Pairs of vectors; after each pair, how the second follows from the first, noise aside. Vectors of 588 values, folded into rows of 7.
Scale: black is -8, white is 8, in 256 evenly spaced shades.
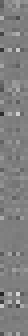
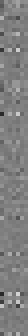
copied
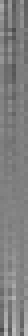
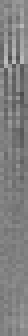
wrapped around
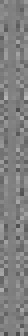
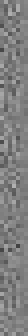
wrapped around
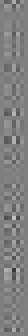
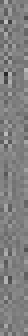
wrapped around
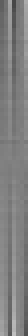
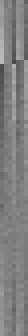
wrapped around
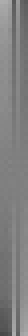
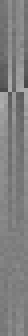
wrapped around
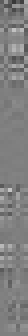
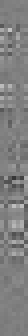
wrapped around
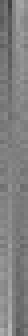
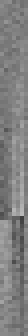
wrapped around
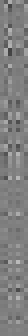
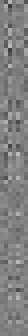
copied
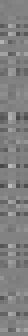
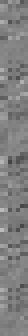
wrapped around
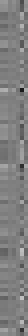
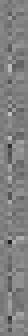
wrapped around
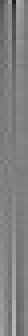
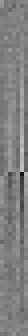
wrapped around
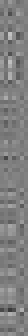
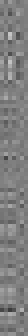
copied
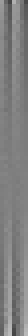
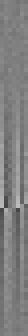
wrapped around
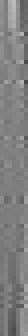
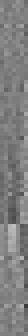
wrapped around
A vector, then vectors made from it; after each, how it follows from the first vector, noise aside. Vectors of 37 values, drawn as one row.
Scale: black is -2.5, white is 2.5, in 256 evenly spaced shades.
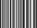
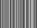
shrunk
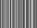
shrunk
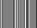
partly zeroed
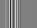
partly zeroed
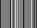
partly zeroed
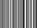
partly zeroed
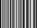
copied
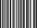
copied
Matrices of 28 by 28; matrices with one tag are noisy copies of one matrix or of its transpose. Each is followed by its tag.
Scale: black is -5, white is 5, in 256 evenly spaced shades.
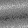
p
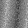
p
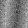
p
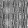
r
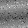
p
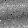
p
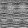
r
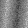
p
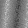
p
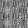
r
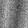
p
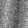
p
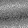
p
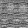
r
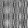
r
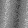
p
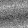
p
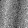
p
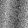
p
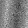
p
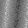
p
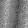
p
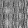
r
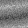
p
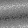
p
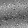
p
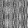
r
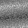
p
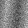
p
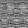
r
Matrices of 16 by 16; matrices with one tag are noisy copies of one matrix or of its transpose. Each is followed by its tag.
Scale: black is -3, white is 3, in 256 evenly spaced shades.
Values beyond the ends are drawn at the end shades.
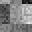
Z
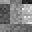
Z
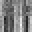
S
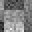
Z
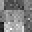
Z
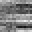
S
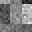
Z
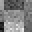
Z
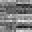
S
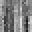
S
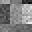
Z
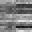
S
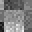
Z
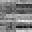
S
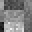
Z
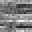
S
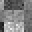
Z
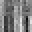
S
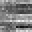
S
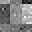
Z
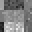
Z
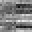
S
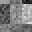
Z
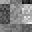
Z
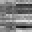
S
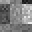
Z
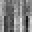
S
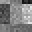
Z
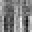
S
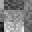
Z
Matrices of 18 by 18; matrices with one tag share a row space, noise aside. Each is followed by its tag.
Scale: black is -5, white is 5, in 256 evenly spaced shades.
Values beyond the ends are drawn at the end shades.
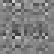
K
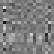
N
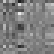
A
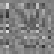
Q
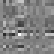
A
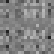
Q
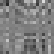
Q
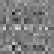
K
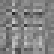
K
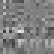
A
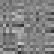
A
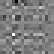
K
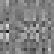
Q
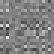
Q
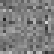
N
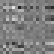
A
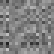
Q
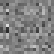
Q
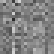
K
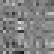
A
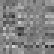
A
